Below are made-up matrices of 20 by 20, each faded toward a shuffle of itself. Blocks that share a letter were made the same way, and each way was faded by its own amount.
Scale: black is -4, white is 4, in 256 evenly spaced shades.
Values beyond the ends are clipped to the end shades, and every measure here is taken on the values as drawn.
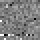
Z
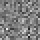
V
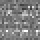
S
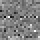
Z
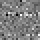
Z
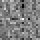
V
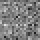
V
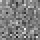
V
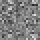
V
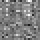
S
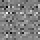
S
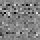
Z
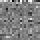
S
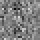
V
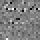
Z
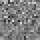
Z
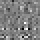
S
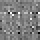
S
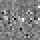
Z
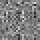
V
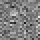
V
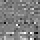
S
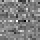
S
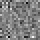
V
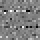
Z
